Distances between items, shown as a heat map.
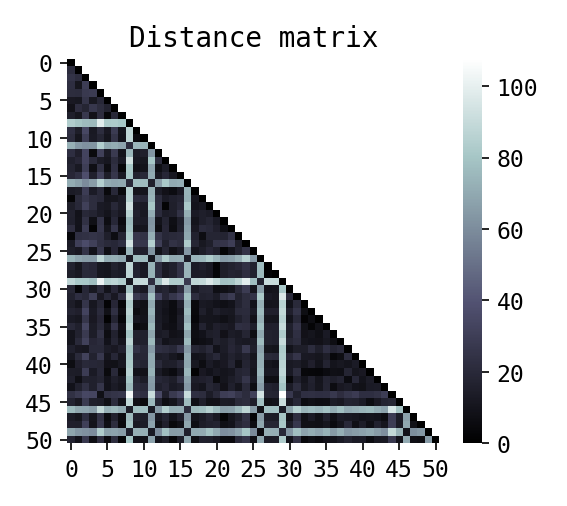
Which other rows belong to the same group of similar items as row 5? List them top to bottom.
0, 1, 2, 3, 4, 6, 7, 9, 10, 12, 13, 14, 15, 17, 18, 19, 20, 21, 22, 23, 24, 25, 27, 28, 30, 31, 32, 33, 34, 35, 36, 37, 38, 39, 40, 41, 42, 43, 44, 45, 47, 48, 50
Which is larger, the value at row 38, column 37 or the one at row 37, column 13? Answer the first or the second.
the first
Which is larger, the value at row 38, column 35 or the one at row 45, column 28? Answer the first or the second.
the first
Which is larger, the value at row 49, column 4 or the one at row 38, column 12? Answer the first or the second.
the first
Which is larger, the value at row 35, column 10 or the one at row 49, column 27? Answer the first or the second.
the second
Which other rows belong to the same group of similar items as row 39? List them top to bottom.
0, 1, 2, 3, 4, 5, 6, 7, 9, 10, 12, 13, 14, 15, 17, 18, 19, 20, 21, 22, 23, 24, 25, 27, 28, 30, 31, 32, 33, 34, 35, 36, 37, 38, 40, 41, 42, 43, 44, 45, 47, 48, 50
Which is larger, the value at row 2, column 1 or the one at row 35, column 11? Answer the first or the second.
the second
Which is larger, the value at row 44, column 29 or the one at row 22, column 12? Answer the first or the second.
the first
